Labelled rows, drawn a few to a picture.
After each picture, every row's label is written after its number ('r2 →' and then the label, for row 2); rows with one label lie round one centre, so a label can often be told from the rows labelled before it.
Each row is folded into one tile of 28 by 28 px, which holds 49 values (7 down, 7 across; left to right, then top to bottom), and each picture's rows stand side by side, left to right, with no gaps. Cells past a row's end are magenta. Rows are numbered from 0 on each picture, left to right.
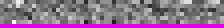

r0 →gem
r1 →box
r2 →box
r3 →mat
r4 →mat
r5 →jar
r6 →gem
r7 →gem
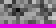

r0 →jar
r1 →jar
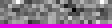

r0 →gem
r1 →mat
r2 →jar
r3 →gem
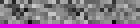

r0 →jar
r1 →mat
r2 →jar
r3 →box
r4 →mat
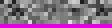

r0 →jar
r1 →box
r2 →gem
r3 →jar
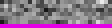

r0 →mat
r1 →jar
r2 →mat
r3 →gem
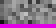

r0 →mat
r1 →mat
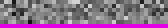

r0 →jar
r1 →mat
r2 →gem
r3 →box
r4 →box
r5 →jar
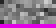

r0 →mat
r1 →gem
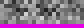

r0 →jar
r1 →jar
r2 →box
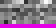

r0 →gem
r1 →gem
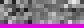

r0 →jar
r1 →mat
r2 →gem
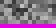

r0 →jar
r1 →box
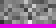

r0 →mat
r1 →box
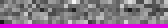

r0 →mat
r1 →box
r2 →gem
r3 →box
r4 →gem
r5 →jar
